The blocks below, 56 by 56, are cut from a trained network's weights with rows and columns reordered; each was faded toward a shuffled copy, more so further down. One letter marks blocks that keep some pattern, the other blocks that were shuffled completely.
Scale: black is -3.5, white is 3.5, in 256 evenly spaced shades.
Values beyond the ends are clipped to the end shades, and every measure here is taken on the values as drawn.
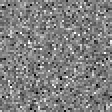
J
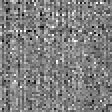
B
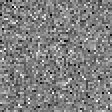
J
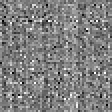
B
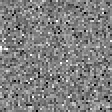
J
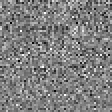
B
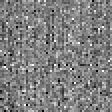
B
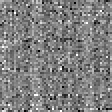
B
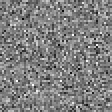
J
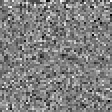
B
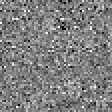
B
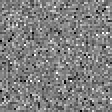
J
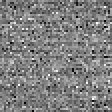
B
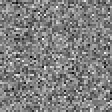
B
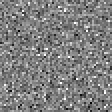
J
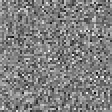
B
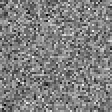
J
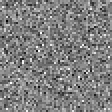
J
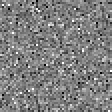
J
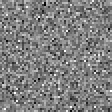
J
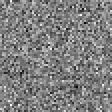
J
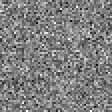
J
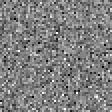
J
